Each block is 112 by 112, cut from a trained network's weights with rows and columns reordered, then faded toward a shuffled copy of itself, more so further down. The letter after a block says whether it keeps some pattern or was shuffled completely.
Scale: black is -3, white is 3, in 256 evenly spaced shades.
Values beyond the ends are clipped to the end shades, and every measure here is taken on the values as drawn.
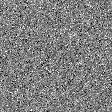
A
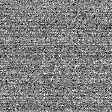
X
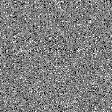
X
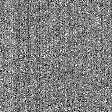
X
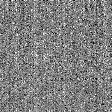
X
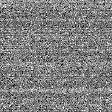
X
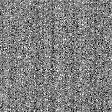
X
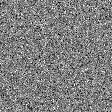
A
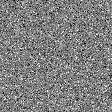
A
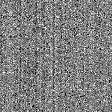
X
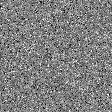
A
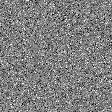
A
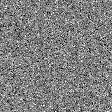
A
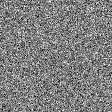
A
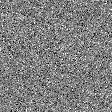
A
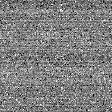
X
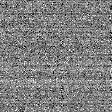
X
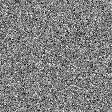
A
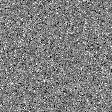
A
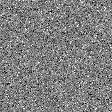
A
